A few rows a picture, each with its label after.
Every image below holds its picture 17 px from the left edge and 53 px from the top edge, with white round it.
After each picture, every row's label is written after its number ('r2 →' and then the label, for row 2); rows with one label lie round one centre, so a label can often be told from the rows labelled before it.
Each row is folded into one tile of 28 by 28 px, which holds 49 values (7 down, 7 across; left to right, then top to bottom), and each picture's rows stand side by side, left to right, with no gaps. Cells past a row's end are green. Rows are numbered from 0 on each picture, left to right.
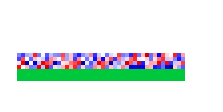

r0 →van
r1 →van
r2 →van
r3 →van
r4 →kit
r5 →kit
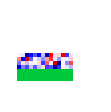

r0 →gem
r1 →kit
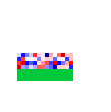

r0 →van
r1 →kit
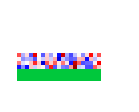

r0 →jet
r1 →jet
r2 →van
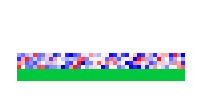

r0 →van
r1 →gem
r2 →van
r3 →gem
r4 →gem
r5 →jet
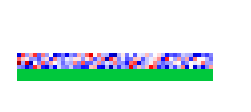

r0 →kit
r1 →gem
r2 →kit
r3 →gem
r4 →van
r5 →gem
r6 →gem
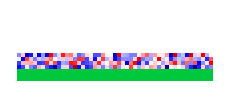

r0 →gem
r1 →kit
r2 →van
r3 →jet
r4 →van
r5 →jet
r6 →kit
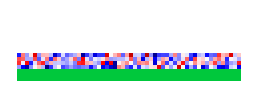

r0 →kit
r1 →gem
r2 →gem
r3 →kit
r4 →jet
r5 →van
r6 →gem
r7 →kit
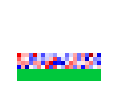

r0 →jet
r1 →van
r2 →jet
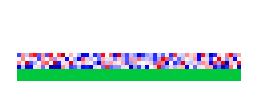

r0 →kit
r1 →kit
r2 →gem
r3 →jet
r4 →gem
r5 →van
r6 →jet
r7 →kit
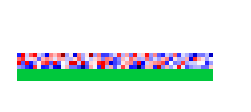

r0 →kit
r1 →kit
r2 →kit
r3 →van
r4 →kit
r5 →van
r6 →gem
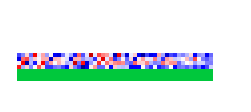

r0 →van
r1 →gem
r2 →kit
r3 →jet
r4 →gem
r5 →gem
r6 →gem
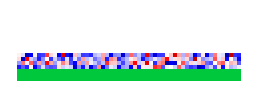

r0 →gem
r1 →jet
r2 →gem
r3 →gem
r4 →jet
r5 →van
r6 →gem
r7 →jet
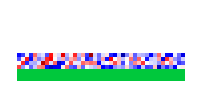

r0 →van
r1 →kit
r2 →jet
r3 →gem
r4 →gem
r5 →gem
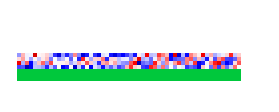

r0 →kit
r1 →gem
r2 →gem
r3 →gem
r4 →van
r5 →jet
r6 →kit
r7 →van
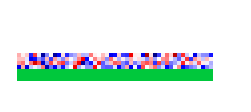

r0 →jet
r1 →gem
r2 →van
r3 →gem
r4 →jet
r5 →kit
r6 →gem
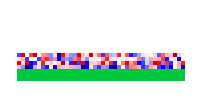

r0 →kit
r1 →jet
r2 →kit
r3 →kit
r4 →van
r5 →kit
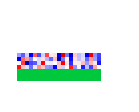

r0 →van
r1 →jet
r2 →jet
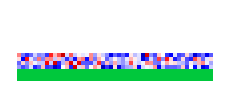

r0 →gem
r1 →kit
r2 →van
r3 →gem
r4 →jet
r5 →gem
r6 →gem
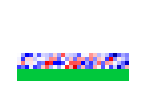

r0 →gem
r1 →van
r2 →van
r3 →gem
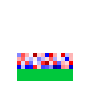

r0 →kit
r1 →kit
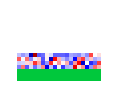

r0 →jet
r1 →gem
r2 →van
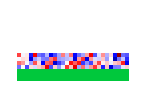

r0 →jet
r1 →van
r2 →van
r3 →jet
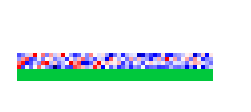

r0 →van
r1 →kit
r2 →van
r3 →gem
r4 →gem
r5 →gem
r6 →gem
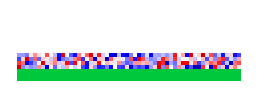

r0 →van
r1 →jet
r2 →kit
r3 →gem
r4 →gem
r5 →van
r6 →kit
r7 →van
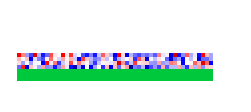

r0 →jet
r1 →kit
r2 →gem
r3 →jet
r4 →gem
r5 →jet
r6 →jet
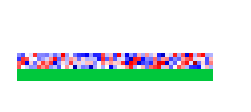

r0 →van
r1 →van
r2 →gem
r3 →jet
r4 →van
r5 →van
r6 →kit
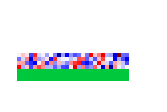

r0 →van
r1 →gem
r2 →van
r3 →jet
